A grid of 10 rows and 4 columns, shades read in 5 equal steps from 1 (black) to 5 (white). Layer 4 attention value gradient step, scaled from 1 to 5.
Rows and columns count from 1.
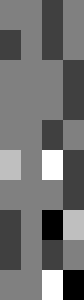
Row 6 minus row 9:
2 0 3 -1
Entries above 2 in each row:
3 2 3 3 3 3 3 2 2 3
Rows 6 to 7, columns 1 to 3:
4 3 5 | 3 3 3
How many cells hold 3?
23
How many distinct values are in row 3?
2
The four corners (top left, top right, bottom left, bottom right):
3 3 3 1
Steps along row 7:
same same down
